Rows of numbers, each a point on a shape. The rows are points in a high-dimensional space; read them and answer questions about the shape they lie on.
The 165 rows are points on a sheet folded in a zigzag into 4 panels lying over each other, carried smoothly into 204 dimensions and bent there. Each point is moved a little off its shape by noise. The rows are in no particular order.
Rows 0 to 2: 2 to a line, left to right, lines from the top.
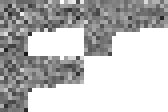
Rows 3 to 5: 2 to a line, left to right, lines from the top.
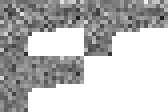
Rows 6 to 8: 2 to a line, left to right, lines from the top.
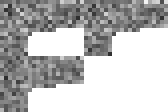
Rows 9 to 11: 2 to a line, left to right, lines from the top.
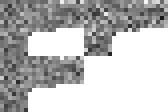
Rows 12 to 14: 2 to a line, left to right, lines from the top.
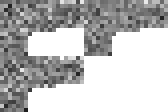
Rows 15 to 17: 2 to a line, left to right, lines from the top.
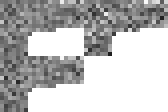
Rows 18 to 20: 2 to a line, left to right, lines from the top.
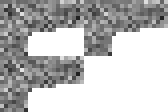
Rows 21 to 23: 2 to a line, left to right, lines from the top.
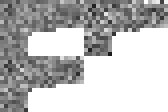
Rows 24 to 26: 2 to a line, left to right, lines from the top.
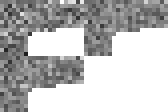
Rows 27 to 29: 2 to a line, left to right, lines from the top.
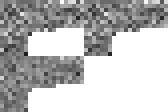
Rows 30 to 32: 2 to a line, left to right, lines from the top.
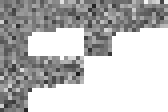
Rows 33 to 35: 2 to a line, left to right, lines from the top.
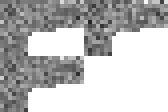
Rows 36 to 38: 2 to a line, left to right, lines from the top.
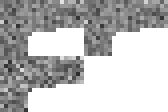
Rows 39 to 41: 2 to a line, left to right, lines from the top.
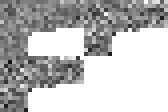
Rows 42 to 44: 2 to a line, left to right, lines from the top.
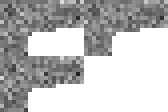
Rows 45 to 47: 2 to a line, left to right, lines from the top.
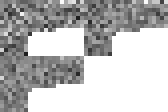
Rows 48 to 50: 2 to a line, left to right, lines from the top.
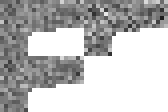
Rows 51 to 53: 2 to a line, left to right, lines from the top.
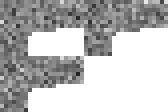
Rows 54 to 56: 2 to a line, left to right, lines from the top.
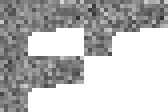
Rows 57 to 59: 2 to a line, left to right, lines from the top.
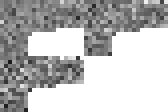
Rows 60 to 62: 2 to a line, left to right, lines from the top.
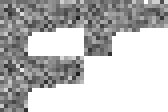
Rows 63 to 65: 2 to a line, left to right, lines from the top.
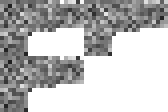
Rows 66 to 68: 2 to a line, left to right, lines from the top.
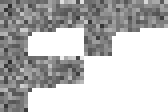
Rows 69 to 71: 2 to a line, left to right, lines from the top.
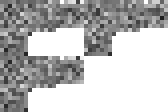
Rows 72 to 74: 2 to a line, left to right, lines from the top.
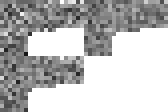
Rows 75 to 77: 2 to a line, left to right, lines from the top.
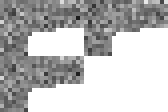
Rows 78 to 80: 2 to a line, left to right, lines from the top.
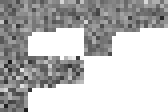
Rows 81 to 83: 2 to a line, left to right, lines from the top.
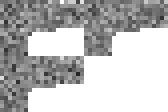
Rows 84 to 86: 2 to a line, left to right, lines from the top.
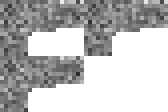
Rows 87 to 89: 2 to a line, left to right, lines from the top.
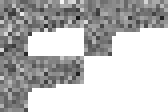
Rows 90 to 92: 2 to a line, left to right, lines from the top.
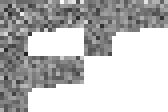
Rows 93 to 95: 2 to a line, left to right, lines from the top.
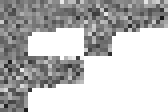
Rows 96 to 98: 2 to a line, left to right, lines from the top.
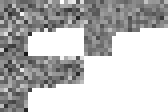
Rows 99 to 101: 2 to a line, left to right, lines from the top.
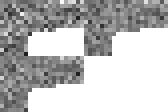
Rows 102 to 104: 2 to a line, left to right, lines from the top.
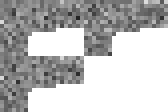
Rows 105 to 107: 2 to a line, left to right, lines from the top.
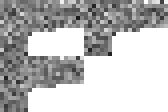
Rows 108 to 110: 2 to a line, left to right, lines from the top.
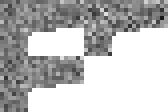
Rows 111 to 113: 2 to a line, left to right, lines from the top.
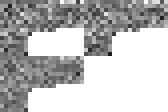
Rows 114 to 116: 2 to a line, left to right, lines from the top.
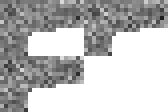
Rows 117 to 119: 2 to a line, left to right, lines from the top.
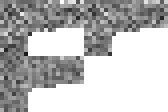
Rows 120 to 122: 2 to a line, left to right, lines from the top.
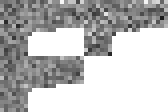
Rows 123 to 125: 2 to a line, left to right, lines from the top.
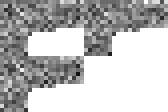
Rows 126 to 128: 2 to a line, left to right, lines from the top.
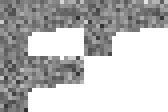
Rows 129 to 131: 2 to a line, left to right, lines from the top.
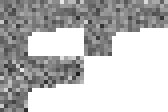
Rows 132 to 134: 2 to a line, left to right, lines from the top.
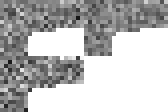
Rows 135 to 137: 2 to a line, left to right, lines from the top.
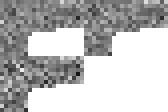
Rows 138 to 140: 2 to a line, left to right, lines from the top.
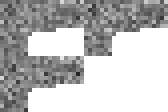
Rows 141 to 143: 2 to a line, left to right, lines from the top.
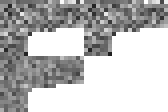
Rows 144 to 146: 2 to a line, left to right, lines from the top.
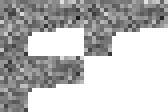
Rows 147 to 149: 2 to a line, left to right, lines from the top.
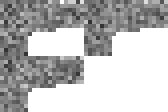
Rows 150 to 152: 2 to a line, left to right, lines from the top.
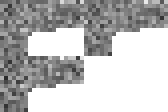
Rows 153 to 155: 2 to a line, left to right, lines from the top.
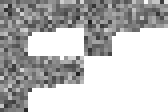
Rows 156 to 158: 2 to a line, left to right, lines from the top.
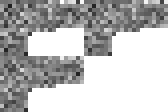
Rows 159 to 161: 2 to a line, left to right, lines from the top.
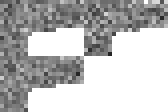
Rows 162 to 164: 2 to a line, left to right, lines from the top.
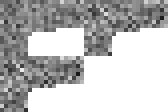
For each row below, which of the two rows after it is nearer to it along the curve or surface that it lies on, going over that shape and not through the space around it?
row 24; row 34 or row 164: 34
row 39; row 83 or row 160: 83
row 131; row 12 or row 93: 12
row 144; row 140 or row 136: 136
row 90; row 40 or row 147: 40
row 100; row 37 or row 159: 37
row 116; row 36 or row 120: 36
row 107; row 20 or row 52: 52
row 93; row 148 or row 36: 36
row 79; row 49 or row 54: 54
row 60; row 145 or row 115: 115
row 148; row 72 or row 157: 157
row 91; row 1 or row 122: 1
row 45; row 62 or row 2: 2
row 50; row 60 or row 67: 67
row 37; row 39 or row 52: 52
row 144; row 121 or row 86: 86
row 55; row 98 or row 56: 56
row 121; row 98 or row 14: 98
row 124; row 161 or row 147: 147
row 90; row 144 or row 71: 71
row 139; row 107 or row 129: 129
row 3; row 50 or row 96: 50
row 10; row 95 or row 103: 95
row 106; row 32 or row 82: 32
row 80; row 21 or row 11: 11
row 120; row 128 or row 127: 128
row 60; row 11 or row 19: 19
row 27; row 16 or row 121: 16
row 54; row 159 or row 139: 139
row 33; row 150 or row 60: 150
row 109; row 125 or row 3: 125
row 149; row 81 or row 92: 92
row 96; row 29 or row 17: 17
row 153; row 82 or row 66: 82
